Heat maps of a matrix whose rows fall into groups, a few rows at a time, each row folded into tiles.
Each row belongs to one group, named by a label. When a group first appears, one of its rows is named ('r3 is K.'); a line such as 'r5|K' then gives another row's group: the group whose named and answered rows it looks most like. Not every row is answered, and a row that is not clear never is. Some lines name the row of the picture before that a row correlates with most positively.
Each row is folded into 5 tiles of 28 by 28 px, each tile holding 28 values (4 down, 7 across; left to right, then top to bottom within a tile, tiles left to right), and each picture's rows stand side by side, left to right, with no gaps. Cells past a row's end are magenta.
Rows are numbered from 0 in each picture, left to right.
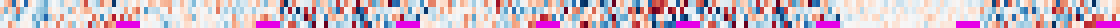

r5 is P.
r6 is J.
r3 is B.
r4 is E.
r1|B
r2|P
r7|J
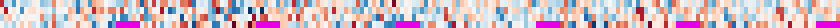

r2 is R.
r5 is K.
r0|E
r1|B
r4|K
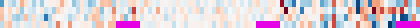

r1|K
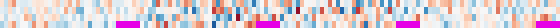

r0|P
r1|J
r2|K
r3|B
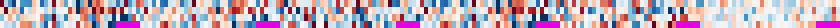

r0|E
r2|P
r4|B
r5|J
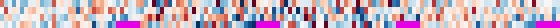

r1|R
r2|P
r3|R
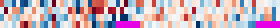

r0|E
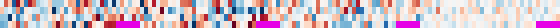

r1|B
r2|P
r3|K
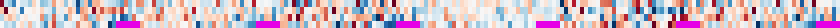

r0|E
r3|P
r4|B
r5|R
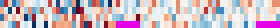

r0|K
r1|P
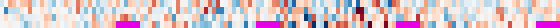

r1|P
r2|K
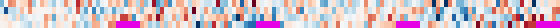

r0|B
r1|R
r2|J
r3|J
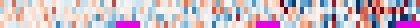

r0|R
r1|J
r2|E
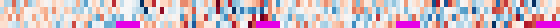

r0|R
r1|B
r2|J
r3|J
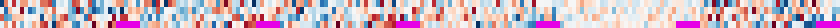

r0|B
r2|J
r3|R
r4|J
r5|R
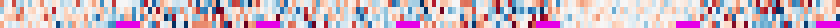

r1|K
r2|P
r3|B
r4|J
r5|P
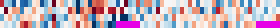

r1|K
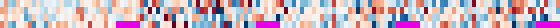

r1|P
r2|E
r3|E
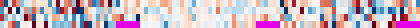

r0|P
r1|B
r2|B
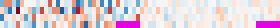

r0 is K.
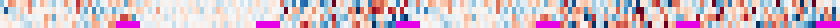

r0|B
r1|K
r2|E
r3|B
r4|K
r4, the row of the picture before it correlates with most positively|1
